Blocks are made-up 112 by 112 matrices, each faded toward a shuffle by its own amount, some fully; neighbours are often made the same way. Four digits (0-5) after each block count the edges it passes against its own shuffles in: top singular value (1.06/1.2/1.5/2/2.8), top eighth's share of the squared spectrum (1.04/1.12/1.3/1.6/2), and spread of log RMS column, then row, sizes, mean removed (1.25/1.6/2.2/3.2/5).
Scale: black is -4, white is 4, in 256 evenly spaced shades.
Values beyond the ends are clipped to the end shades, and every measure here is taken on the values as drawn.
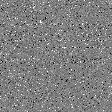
1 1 0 2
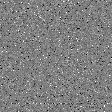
1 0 0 0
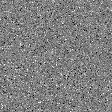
0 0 0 0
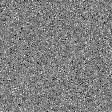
0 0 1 0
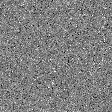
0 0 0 0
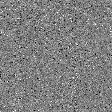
0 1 1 0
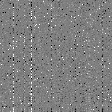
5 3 2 1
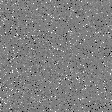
1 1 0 0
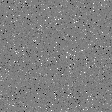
0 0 0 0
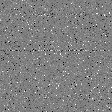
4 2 0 1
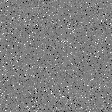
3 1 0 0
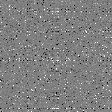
4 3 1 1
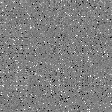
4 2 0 1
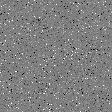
2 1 0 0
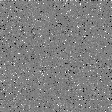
3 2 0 1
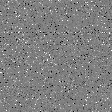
3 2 0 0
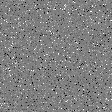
0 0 0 0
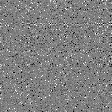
4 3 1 1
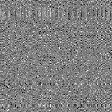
5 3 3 2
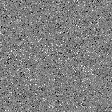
3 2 0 0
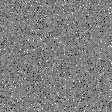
3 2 1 0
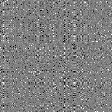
5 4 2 2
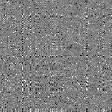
5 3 2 2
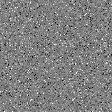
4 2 1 0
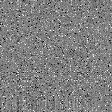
3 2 1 0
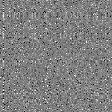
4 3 2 2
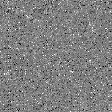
4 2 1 1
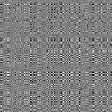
5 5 4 4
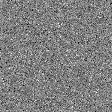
0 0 0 1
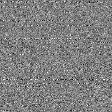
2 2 0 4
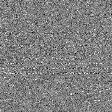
1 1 0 3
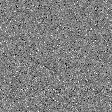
1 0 0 1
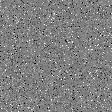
2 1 0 0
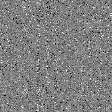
3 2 2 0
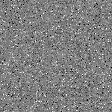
3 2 1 0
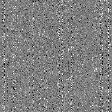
2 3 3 0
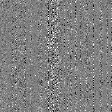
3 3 4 0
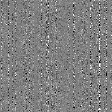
3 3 4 0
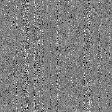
2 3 4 0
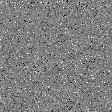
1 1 0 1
